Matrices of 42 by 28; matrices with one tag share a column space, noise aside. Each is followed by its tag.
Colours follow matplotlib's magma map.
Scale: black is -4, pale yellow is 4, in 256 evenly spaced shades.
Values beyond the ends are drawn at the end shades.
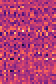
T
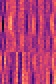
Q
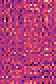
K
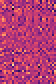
K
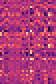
T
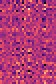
K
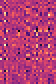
T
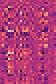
T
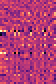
T
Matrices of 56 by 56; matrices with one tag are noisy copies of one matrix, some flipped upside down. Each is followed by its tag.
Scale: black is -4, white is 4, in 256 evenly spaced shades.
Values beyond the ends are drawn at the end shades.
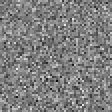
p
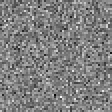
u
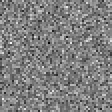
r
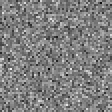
r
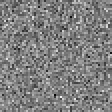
u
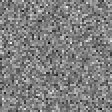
r
